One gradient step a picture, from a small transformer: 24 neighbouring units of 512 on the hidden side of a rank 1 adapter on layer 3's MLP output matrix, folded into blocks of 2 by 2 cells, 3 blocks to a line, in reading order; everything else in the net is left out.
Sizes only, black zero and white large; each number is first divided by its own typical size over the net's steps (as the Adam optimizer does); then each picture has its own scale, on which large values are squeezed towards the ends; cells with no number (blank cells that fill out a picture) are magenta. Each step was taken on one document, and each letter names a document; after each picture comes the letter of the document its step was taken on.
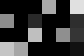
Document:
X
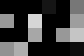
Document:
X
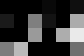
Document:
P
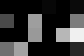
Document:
P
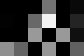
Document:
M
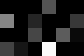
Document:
M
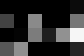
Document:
P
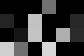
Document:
M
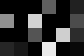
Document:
M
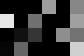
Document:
X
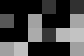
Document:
P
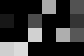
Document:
X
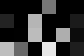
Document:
M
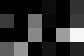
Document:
P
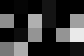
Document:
P
